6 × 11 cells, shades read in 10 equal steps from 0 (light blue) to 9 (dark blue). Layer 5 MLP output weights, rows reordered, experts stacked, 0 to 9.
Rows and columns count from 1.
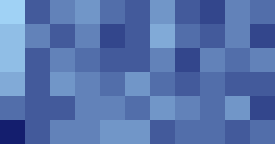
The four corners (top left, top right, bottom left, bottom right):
0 5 9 5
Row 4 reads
2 6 3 4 5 3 5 6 5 6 6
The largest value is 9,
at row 6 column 1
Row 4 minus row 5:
-3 0 -3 0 1 -2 2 2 0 3 -1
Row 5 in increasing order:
3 3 4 4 4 5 5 5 6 6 7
